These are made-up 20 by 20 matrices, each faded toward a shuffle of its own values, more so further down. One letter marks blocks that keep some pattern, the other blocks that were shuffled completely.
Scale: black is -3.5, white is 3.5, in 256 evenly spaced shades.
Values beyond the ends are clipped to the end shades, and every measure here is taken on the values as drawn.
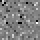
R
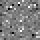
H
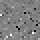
H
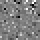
R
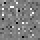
R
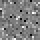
H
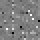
R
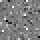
H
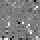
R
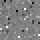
H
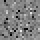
H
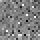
R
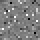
H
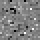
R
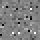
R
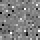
H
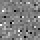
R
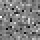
H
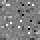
H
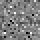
H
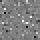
H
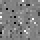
R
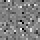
H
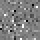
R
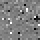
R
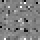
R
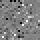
H
